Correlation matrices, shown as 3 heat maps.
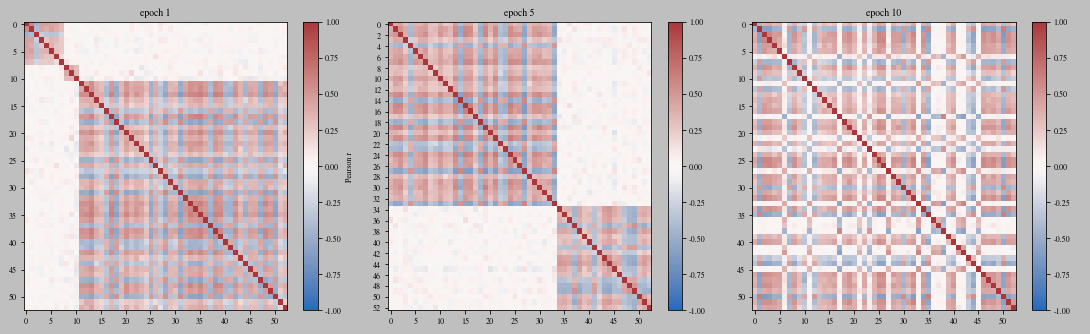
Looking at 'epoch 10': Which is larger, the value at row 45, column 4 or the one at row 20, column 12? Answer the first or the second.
the first
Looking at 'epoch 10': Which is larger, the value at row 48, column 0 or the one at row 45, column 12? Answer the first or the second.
the first
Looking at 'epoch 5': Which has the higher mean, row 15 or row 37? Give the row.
15
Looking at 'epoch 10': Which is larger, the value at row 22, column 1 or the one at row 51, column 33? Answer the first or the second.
the second
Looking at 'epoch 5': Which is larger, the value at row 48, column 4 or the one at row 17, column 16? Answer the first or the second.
the second
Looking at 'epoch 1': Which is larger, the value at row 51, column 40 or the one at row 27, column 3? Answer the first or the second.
the second
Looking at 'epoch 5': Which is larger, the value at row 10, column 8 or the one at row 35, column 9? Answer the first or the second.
the first
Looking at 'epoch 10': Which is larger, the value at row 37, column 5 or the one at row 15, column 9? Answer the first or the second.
the second
